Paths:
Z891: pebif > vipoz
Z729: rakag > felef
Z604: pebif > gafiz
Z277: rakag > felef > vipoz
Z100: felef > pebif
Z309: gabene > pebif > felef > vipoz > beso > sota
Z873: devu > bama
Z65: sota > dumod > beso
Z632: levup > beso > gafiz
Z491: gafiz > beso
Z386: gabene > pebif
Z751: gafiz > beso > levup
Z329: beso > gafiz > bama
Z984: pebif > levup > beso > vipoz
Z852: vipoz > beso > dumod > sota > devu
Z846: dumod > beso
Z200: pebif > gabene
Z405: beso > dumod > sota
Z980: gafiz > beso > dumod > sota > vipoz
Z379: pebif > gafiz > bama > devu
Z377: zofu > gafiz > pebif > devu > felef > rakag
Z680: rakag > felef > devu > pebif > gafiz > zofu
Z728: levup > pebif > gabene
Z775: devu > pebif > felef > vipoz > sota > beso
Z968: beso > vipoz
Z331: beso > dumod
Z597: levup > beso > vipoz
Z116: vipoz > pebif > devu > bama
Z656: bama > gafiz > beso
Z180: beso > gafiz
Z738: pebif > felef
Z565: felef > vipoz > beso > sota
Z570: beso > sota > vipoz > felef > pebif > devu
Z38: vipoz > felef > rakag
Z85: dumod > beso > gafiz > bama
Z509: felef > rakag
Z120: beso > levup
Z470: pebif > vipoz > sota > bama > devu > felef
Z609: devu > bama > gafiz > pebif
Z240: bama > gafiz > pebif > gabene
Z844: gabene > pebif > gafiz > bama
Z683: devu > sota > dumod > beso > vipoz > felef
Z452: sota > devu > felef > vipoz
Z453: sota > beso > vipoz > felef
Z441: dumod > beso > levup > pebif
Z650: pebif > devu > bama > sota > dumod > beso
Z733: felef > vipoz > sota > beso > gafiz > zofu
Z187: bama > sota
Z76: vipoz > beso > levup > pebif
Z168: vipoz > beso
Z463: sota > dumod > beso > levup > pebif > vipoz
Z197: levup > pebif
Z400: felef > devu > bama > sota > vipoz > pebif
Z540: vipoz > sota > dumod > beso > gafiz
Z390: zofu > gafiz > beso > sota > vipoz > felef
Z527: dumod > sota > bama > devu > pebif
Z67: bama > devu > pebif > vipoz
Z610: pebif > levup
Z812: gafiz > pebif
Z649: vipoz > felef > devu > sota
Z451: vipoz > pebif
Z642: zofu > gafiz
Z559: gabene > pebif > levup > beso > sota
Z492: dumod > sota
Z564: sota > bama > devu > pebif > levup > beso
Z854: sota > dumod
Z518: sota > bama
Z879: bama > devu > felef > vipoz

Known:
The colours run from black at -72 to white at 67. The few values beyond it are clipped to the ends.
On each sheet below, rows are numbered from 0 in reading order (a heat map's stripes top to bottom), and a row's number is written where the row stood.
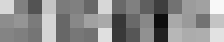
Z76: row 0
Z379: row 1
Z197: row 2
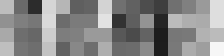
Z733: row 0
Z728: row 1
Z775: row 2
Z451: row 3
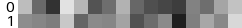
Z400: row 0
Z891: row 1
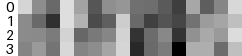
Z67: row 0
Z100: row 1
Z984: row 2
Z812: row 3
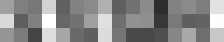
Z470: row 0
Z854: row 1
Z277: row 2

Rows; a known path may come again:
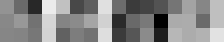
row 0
Z509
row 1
Z812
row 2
Z197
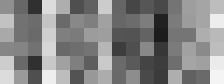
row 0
Z100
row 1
Z116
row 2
Z775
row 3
Z738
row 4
Z38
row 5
Z656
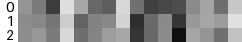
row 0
Z277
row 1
Z984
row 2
Z379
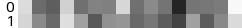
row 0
Z540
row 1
Z67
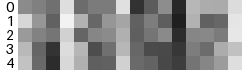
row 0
Z728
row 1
Z240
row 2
Z470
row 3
Z400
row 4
Z733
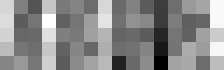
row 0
Z76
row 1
Z854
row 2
Z683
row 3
Z451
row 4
Z604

